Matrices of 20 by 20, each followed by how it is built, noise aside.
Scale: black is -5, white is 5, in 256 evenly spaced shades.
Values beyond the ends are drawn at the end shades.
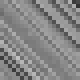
Toeplitz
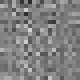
low rank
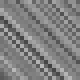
Toeplitz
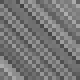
Toeplitz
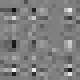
low rank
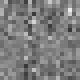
low rank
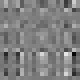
low rank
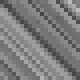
Toeplitz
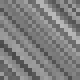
Toeplitz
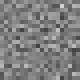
low rank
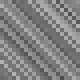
Toeplitz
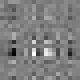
low rank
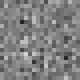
low rank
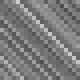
Toeplitz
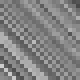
Toeplitz
